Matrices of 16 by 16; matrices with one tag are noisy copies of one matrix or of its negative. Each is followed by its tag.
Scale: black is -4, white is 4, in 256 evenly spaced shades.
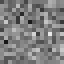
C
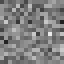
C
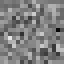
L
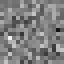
L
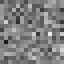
C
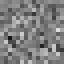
L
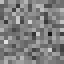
C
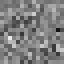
L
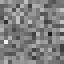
C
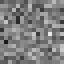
C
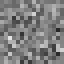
L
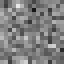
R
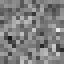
L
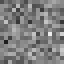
C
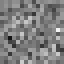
L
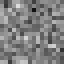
R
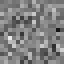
L
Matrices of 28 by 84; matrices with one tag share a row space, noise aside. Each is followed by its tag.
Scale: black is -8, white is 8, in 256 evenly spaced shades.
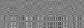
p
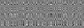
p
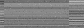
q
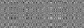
p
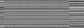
q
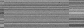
q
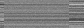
q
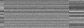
q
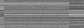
q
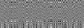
p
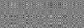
p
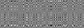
p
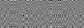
p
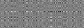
p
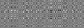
p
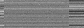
q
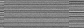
q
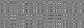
p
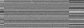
q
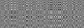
p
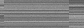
q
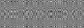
p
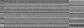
q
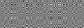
p
